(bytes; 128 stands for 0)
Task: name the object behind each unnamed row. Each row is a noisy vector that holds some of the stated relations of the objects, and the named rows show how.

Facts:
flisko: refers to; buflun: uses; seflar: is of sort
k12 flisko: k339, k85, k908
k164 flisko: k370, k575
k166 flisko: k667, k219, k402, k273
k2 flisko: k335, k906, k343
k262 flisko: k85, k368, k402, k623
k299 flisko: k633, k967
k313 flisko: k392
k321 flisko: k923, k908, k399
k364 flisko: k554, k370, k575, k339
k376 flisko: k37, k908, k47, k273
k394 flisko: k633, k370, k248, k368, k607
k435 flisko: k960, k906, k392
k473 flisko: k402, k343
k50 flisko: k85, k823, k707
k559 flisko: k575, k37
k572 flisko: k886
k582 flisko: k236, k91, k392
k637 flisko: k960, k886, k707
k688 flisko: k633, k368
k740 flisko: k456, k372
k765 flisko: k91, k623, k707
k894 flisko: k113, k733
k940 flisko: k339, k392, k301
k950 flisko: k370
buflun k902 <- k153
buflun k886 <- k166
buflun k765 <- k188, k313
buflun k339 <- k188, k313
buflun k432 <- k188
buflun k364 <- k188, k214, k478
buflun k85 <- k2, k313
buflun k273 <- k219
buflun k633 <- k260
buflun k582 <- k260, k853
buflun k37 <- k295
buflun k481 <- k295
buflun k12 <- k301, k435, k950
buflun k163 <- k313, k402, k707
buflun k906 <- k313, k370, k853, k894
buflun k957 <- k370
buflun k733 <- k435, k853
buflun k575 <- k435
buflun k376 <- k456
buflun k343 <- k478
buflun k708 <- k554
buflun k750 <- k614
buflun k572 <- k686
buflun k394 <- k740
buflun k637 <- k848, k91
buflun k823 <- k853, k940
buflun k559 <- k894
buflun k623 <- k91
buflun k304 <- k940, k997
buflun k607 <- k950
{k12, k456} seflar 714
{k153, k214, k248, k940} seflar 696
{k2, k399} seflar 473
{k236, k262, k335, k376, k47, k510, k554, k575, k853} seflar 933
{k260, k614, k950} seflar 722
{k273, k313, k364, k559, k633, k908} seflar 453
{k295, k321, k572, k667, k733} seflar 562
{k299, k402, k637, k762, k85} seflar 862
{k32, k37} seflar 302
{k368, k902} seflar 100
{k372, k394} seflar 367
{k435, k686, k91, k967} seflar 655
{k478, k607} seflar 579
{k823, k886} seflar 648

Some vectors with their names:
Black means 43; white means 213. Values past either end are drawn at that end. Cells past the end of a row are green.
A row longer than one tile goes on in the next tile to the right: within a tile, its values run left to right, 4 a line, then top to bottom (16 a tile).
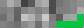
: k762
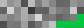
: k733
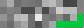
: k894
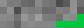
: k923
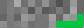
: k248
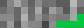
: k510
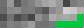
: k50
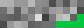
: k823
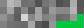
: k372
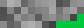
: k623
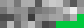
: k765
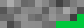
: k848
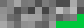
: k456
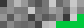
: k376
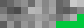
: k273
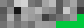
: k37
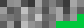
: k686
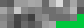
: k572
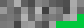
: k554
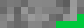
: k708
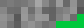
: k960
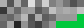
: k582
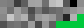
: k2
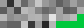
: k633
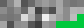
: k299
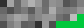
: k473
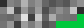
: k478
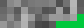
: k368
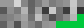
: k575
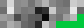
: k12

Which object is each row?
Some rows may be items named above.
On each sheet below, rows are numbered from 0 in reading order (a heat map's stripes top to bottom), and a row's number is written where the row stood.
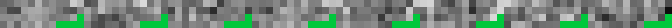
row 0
k273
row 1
k572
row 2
k301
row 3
k273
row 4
k339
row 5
k85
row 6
k823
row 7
k886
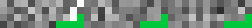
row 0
k364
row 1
k481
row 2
k188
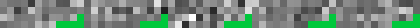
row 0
k908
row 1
k607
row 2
k313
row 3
k339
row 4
k740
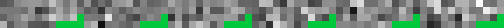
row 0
k688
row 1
k392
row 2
k707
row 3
k91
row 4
k37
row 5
k637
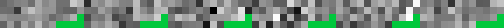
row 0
k273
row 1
k262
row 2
k950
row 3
k435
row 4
k364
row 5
k908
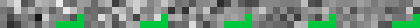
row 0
k637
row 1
k559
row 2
k260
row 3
k321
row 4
k432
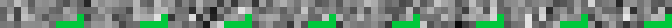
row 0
k481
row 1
k262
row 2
k940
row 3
k473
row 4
k343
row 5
k394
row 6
k853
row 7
k370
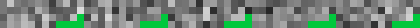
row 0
k402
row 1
k295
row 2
k370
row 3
k614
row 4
k164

